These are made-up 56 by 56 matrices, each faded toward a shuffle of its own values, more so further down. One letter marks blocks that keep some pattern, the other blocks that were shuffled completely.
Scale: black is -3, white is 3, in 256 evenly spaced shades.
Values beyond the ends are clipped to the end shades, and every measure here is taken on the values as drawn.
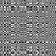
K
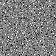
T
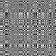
K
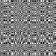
K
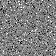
T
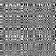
K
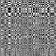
K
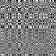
K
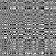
K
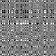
K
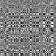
K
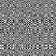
K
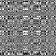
K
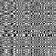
K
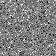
T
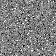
T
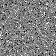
T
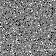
T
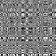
K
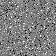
T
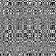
K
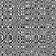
K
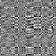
K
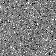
T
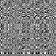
K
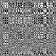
K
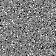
T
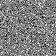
T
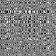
K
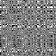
K
